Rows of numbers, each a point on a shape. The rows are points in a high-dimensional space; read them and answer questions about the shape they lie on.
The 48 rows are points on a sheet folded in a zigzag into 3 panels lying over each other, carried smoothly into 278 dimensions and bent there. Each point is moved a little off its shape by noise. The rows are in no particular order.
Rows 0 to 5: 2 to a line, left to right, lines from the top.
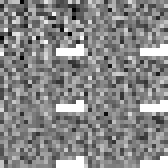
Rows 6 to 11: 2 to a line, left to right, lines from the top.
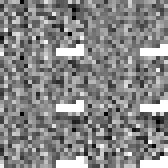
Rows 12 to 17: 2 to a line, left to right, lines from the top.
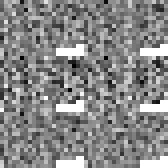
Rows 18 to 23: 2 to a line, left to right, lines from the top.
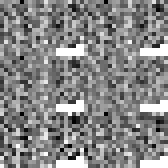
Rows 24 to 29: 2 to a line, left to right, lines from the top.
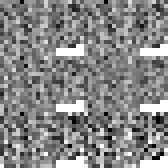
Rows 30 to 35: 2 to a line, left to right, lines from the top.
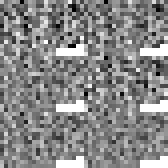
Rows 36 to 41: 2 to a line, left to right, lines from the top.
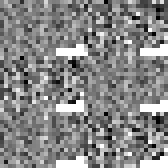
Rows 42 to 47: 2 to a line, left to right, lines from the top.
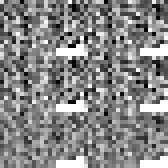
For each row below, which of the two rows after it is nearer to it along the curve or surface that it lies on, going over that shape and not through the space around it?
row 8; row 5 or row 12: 12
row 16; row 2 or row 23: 23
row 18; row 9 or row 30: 30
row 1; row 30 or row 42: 30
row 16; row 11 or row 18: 11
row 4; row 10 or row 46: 10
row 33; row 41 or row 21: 21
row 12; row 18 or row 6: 18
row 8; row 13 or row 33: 33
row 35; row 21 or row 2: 2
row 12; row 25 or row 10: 25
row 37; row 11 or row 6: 11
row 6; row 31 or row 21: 31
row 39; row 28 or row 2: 2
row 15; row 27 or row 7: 7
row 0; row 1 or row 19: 19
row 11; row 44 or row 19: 19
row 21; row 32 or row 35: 32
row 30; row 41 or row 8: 8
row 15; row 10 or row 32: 32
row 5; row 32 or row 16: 32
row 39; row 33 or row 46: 46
